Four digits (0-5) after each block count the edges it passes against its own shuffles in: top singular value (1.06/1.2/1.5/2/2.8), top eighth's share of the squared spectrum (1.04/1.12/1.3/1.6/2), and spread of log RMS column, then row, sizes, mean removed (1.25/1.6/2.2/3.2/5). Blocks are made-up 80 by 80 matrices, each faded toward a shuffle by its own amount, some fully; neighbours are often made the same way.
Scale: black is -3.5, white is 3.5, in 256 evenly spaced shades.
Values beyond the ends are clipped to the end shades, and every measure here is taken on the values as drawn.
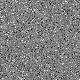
2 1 0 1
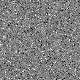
2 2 0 0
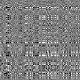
5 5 3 4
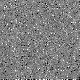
3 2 0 1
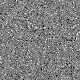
2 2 0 0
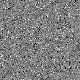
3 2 0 0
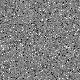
1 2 0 0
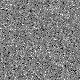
0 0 0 0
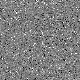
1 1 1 0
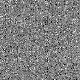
3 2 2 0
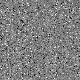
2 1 1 0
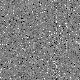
1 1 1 0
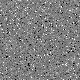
0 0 0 0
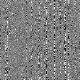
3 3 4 0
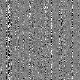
2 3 4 0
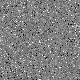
0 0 0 0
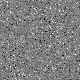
0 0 0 0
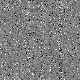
1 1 2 0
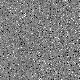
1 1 1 0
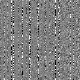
3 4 4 0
